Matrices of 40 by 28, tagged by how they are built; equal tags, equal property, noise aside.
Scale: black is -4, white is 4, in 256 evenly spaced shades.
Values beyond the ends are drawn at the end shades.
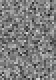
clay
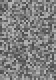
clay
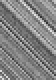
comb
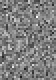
clay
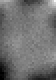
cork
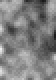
cork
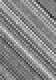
comb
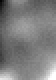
cork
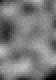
cork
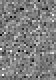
clay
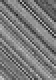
comb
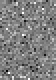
clay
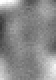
cork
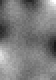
cork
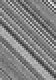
comb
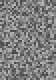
clay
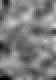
cork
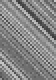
comb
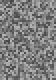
clay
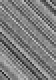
comb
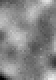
cork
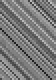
comb
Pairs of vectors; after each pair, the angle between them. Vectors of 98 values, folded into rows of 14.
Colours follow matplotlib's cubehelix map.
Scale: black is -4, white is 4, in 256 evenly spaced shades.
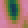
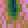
nearly parallel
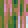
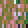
partly opposed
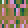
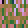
nearly opposite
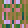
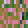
partly aligned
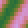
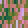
partly aligned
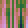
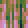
nearly parallel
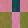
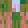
nearly opposite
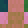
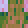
nearly opposite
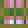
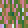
orthogonal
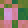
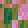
nearly opposite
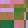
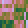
nearly parallel
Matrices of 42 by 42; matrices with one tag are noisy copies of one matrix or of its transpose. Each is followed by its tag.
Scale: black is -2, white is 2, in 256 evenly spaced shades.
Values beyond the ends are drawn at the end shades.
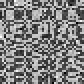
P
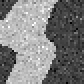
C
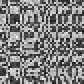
P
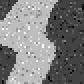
C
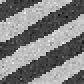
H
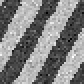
H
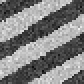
H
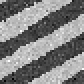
H
